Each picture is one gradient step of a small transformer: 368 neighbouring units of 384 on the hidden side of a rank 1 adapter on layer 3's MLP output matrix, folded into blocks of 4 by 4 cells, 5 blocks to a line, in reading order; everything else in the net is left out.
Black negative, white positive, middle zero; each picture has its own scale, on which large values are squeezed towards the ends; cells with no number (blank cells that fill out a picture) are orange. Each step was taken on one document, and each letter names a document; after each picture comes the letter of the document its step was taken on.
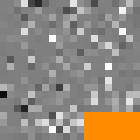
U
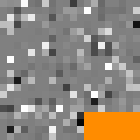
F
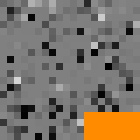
F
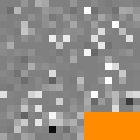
U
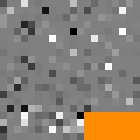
U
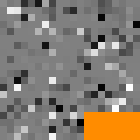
F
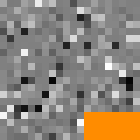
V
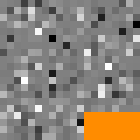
V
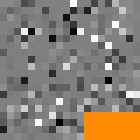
U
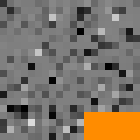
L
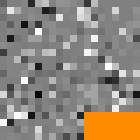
V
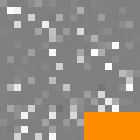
F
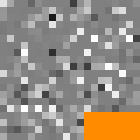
L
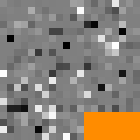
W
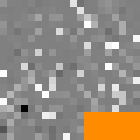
W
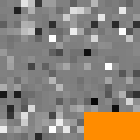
U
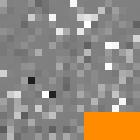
W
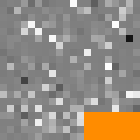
U
